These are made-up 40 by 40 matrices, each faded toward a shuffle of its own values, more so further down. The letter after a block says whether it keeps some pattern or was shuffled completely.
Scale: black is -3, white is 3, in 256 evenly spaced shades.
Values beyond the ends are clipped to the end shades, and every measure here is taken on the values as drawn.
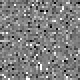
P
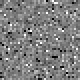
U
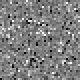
U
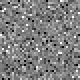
U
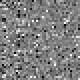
P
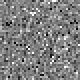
U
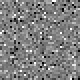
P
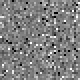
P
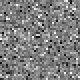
U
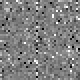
P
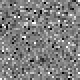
U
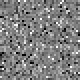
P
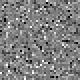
U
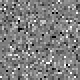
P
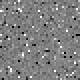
U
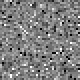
U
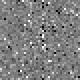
P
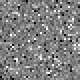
U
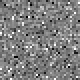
U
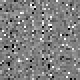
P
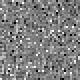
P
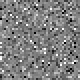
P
